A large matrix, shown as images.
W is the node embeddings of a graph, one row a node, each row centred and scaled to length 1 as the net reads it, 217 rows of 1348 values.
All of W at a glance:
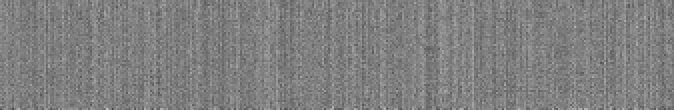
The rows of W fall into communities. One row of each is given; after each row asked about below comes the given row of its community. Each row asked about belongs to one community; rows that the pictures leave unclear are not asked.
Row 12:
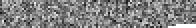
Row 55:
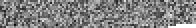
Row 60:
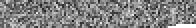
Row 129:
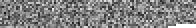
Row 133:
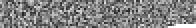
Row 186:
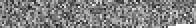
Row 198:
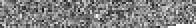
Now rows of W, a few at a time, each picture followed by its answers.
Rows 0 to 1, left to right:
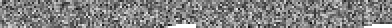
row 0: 60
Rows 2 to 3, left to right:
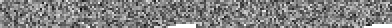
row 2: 133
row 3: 55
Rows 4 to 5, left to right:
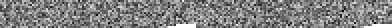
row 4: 55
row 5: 198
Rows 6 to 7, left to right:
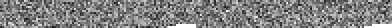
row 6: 55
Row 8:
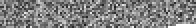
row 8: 55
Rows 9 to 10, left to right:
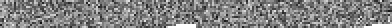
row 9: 60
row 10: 55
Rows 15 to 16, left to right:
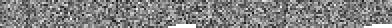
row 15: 12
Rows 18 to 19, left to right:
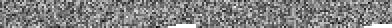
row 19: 133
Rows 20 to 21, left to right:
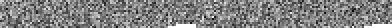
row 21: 129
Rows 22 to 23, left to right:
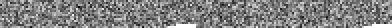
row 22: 133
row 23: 133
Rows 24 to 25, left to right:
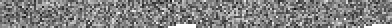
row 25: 55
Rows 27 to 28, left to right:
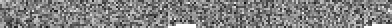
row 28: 129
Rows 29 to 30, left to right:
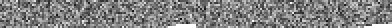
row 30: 55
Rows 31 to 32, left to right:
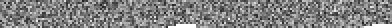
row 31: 55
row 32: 129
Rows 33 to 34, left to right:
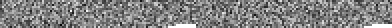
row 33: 12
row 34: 129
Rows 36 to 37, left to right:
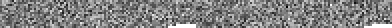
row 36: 129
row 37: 129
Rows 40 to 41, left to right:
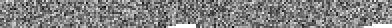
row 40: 60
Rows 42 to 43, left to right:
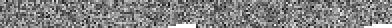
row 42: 55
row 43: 198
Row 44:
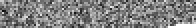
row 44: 55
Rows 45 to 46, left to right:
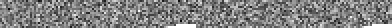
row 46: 133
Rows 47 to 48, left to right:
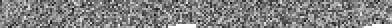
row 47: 12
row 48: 198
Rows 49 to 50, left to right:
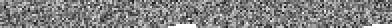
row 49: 129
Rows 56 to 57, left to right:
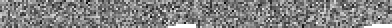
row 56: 133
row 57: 60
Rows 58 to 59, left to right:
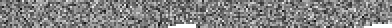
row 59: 55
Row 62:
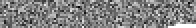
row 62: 133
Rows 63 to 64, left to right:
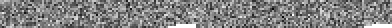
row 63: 55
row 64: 60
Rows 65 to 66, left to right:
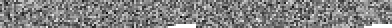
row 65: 133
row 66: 186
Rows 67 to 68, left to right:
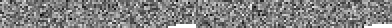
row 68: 186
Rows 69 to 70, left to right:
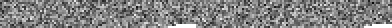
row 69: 198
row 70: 12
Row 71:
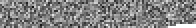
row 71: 133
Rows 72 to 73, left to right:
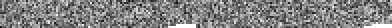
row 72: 186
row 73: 60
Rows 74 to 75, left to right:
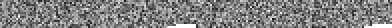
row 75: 129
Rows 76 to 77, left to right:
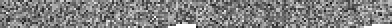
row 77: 198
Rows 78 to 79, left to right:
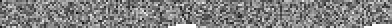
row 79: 129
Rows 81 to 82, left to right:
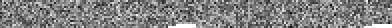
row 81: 186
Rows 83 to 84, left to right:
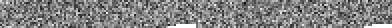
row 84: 12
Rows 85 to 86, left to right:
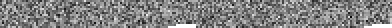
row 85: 186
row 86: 186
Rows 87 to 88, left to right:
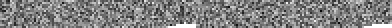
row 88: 133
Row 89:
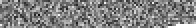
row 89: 133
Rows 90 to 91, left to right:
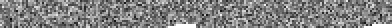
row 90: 133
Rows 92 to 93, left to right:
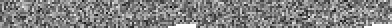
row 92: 186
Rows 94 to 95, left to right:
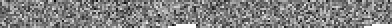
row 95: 60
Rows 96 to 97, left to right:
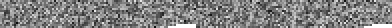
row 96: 55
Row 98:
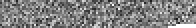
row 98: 198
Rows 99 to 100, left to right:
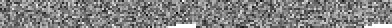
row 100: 186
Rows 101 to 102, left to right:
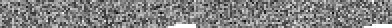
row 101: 133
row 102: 60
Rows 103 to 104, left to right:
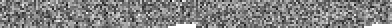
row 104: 186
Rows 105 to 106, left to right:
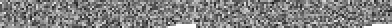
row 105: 133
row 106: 55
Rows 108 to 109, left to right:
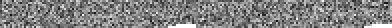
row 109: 186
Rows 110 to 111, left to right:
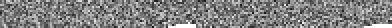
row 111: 198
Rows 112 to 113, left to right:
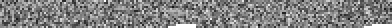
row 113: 12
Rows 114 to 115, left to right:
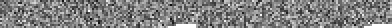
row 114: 55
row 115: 133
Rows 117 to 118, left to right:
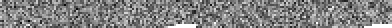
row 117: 60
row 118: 186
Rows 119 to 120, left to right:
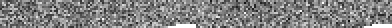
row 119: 198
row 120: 60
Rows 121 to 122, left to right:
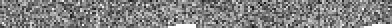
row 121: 198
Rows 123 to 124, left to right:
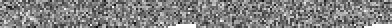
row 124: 186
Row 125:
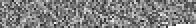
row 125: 186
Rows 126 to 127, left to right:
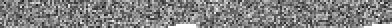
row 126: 55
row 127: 133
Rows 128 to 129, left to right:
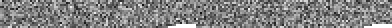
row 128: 60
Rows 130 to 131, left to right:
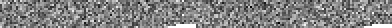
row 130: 133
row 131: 198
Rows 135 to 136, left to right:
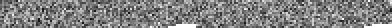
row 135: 198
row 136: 186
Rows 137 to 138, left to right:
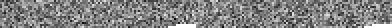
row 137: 186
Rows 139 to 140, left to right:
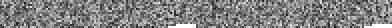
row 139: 55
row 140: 129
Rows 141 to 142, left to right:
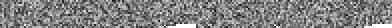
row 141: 55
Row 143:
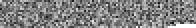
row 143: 129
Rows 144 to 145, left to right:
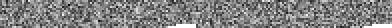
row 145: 55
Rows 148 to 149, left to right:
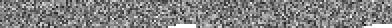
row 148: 129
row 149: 60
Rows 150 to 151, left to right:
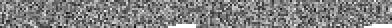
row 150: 186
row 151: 133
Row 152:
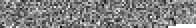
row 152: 55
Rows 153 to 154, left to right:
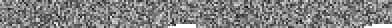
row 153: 129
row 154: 129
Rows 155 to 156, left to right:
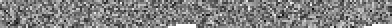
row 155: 129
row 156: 198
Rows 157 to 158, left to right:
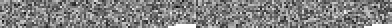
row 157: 186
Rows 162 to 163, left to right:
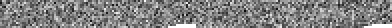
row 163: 60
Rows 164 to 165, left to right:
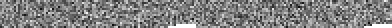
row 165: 129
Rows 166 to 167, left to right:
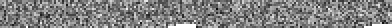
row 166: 129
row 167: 186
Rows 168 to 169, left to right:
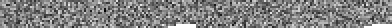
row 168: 129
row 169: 198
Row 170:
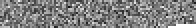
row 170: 129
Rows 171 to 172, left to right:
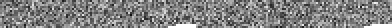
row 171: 198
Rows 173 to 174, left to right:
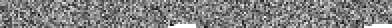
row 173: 133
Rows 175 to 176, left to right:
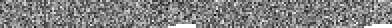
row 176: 198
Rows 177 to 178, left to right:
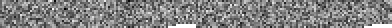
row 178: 186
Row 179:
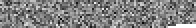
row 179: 133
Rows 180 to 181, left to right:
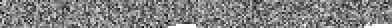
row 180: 12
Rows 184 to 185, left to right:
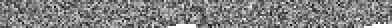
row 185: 55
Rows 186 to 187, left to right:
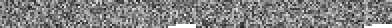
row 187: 186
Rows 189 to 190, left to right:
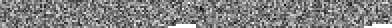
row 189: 129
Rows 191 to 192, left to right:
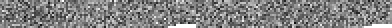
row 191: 129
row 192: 133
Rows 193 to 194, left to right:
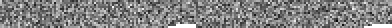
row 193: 129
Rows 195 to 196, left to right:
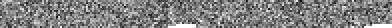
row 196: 129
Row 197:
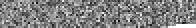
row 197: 12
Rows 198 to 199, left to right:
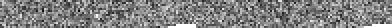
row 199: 198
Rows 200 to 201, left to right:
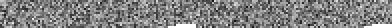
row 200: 55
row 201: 198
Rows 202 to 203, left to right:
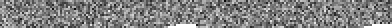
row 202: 60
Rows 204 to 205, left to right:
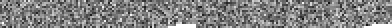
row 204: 133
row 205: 198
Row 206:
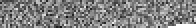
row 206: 198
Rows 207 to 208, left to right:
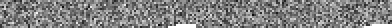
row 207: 55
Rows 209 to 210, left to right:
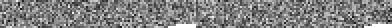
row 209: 55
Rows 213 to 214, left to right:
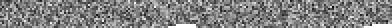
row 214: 129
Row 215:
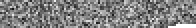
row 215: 60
